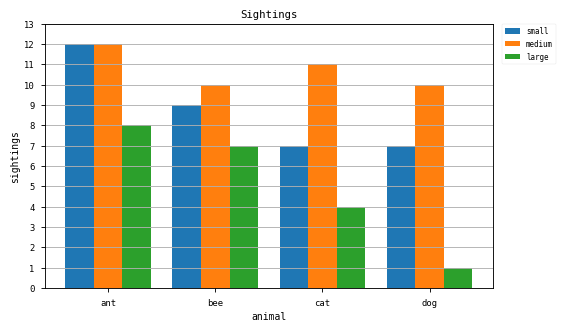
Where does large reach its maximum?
ant
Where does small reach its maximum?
ant
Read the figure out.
Title: Sightings
x-axis: animal, ticks ant bee cat dog
y-axis: sightings, ticks 0 1 2 3 4 5 6 7 8 9 10 11 12 13
Legend: small, medium, large
Values:
small: 12 9 7 7
medium: 12 10 11 10
large: 8 7 4 1
